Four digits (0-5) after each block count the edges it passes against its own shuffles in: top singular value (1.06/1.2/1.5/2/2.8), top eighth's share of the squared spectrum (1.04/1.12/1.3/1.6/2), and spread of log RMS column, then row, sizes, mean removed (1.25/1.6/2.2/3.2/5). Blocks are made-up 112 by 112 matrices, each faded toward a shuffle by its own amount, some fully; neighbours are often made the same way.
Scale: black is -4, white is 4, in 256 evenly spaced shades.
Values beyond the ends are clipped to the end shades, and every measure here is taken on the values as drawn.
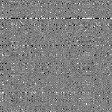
5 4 2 3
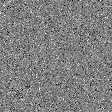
0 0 0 0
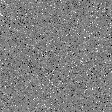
0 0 0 0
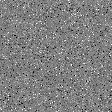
1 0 0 0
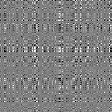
5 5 4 4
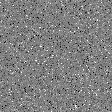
1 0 0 0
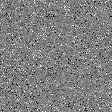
0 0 0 0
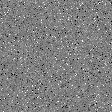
0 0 0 0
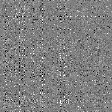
2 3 3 3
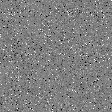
1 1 1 1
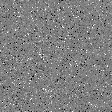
0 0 0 0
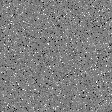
0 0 0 0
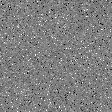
0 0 0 0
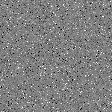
1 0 0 0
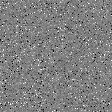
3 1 0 0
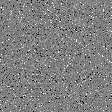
3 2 0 1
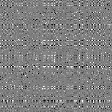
5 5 3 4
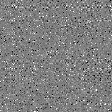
4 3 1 2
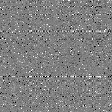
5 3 1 2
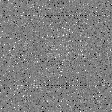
4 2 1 1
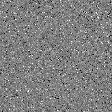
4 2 1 1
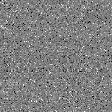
4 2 1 1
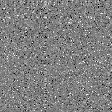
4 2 1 1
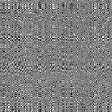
5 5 4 4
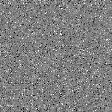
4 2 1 1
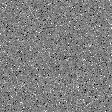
2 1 0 0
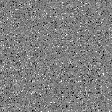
4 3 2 1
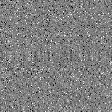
4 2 1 1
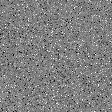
2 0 0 0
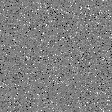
3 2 0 0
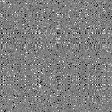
5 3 2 2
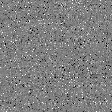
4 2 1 1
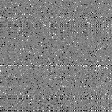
5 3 2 2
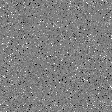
3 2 0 0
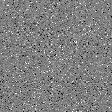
3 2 0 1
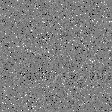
3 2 0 1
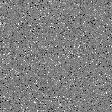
3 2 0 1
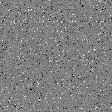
3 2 0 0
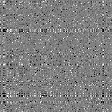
5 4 2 3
